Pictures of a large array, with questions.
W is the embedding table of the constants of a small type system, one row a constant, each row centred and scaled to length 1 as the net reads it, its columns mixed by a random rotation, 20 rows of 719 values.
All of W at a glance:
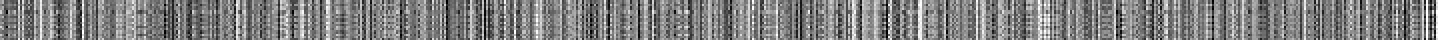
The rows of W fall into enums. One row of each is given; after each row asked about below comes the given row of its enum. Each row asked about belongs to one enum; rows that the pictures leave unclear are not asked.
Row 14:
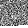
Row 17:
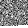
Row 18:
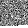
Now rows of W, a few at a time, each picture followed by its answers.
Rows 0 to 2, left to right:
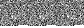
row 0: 14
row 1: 14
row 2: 18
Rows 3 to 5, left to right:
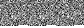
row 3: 14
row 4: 14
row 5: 17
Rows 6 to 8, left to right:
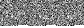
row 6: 17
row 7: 18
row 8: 14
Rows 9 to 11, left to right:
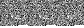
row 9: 18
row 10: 18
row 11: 14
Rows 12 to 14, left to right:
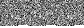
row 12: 18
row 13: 17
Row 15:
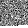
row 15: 18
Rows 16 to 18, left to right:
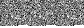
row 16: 18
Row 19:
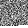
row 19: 14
